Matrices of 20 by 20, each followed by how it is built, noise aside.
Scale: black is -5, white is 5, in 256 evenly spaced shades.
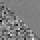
lower triangular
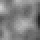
smooth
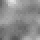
smooth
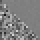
lower triangular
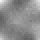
smooth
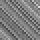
Toeplitz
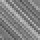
Toeplitz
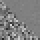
lower triangular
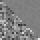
lower triangular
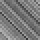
Toeplitz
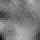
smooth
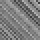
Toeplitz
